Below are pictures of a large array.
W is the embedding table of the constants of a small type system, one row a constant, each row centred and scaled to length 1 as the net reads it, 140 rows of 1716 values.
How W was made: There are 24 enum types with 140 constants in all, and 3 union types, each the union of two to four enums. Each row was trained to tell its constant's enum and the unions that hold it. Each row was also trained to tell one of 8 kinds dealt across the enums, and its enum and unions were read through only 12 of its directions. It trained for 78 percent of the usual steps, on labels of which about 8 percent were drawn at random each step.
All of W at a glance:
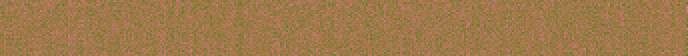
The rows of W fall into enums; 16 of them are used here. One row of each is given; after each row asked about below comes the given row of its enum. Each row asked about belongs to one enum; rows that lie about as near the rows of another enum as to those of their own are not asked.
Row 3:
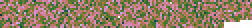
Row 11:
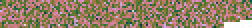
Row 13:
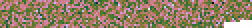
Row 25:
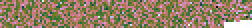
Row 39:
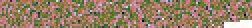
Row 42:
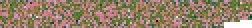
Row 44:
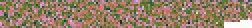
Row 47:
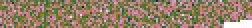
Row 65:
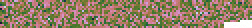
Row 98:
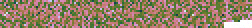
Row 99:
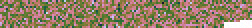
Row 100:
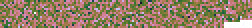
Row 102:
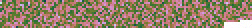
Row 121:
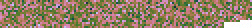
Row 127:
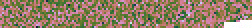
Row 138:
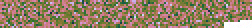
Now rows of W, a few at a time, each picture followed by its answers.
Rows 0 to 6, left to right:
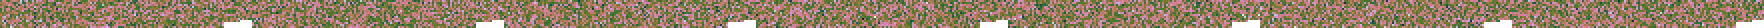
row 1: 65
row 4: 3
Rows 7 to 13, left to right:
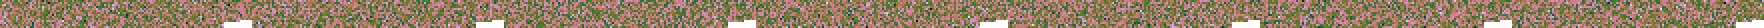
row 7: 127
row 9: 102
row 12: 11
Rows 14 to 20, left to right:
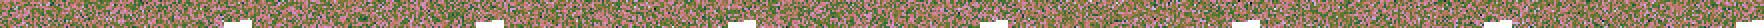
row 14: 13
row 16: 65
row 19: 121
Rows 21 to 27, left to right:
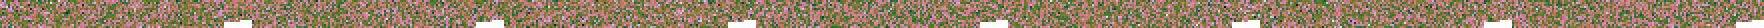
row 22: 121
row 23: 42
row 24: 13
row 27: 3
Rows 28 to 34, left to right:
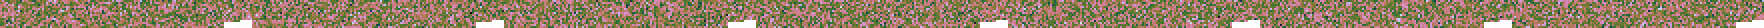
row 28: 47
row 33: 42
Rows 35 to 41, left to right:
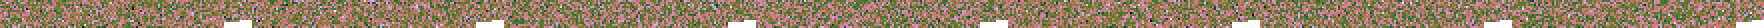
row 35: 127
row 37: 11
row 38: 13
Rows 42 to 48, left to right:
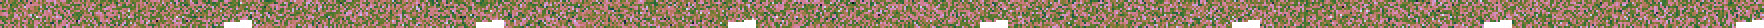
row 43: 121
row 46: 138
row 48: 98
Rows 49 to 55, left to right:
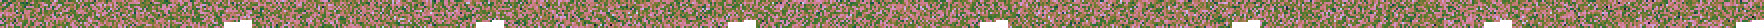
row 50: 65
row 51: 42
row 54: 127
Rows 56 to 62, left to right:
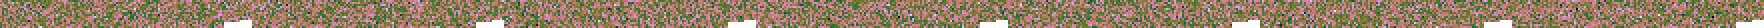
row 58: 98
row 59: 13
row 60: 65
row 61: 99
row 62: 100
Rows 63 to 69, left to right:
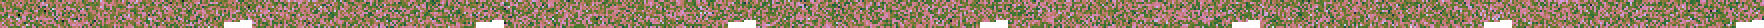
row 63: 44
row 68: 127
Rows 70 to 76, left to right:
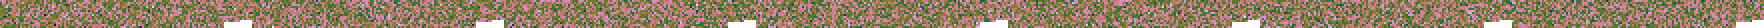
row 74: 3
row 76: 102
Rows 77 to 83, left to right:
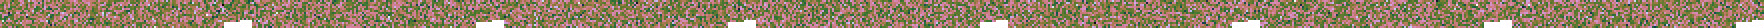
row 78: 65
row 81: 25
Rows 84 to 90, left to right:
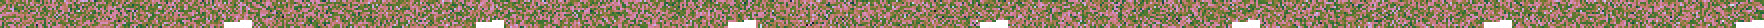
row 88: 100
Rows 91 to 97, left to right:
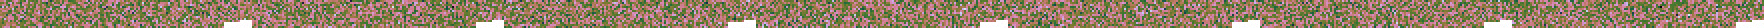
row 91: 3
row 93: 11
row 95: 98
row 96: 121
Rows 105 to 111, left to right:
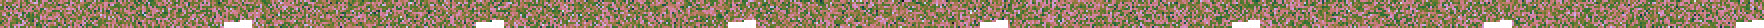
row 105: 98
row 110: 42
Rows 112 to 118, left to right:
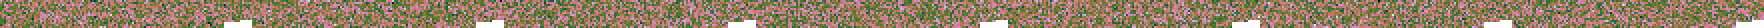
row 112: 98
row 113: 47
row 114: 11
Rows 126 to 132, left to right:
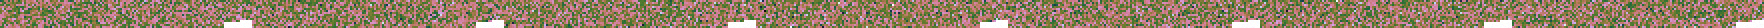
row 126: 121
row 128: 11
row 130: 100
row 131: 3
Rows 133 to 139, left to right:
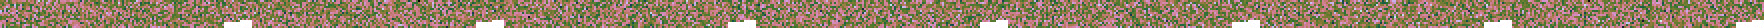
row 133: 44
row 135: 13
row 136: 100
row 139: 42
